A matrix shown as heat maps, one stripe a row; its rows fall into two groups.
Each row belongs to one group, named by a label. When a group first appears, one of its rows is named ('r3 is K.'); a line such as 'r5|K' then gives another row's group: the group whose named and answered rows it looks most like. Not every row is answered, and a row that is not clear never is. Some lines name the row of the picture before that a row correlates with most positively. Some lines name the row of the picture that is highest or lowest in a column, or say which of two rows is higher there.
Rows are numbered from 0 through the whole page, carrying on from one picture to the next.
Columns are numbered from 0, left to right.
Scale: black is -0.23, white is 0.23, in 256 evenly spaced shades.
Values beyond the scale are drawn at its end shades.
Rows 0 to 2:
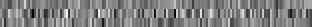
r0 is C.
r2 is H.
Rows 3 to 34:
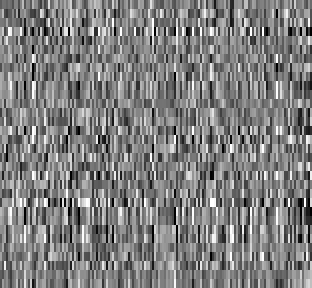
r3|H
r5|H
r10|C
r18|C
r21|H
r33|C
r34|C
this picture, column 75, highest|20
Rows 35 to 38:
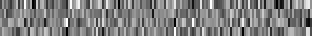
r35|C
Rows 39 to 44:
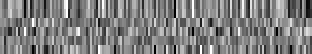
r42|C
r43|H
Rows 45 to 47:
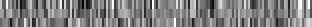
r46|H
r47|C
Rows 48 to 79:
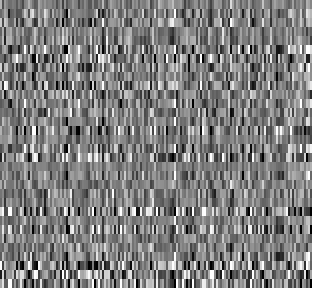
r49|C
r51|H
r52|H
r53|C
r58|H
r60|H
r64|C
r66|C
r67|C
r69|H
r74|H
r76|C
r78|H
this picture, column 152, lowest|62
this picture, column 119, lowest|62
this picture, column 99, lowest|77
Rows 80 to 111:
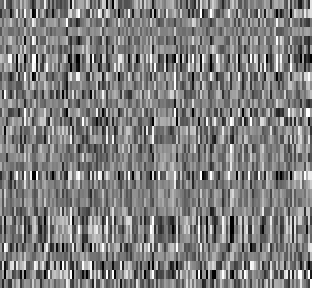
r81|C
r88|C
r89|C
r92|C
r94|H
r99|C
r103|H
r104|H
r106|H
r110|H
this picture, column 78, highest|109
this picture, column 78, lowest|110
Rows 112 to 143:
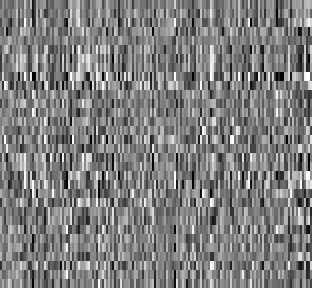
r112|C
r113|C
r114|C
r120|C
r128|H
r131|C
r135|H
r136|H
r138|C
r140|H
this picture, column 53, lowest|127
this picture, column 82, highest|132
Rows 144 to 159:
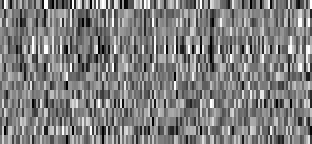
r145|H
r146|H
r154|H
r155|C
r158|H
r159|C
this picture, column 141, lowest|159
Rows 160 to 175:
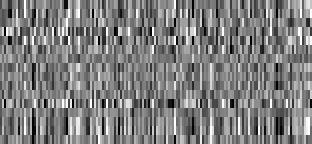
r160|C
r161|C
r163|H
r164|C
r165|H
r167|C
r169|C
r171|H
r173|C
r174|C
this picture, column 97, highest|163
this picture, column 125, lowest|164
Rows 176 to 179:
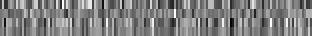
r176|H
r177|C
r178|H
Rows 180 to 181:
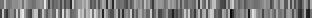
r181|H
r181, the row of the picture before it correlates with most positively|176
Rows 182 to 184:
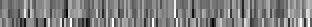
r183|C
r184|H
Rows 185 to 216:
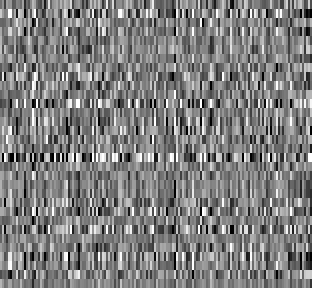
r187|C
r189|H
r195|C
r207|H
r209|C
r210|H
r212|H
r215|C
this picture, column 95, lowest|202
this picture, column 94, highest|198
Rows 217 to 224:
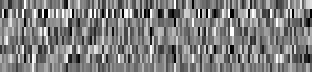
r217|C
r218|H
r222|H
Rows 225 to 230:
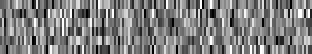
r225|C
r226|H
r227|H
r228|H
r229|C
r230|H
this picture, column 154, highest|226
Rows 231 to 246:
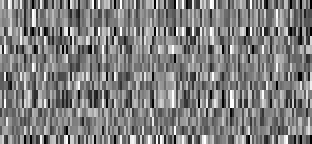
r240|C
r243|H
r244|H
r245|C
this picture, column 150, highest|240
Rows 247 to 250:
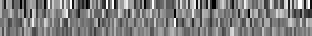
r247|H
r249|C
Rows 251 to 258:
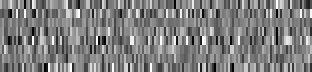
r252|C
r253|H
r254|C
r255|C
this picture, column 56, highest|258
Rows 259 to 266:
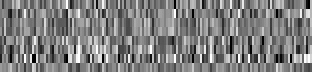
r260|C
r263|H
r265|C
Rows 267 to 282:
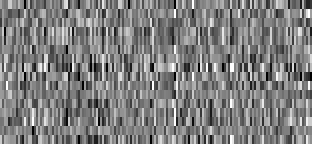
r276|H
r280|C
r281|C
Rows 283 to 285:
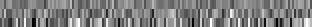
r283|H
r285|C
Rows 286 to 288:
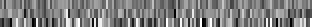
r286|H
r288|C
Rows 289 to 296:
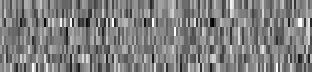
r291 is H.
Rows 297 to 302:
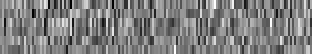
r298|C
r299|H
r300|H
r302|C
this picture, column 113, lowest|300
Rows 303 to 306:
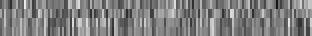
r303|C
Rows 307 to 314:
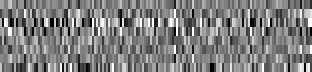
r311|H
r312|C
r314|H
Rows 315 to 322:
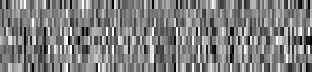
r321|H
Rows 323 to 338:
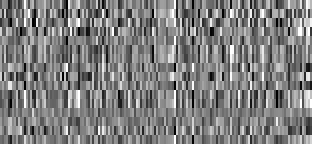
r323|C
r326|H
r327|C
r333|C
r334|C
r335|C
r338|C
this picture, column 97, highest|326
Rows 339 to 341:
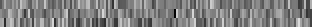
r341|H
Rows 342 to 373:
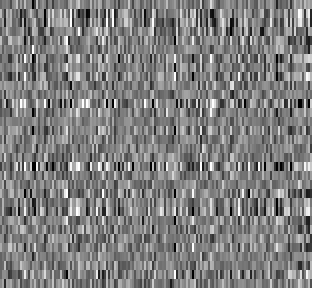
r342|C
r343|H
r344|H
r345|H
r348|C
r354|C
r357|H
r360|C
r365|C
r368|H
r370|C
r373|H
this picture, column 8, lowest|358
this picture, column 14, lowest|345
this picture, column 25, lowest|345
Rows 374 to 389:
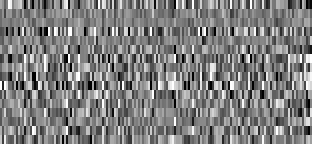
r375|H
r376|C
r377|H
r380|C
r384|H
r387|C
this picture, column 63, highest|377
